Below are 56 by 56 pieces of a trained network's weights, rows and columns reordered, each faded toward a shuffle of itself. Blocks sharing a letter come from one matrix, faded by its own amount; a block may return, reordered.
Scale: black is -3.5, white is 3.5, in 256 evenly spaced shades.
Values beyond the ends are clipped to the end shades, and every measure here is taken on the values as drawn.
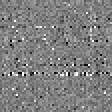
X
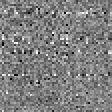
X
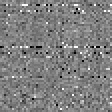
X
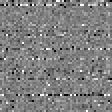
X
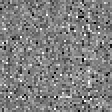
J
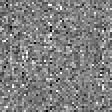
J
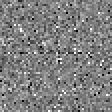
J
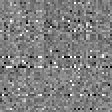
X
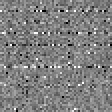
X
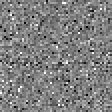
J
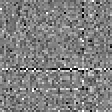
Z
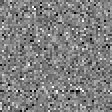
J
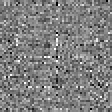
Z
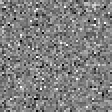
J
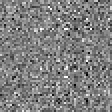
Z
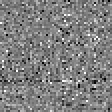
J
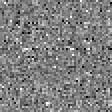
J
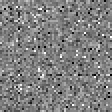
J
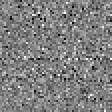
J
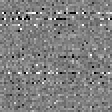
X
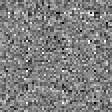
Z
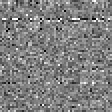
Z
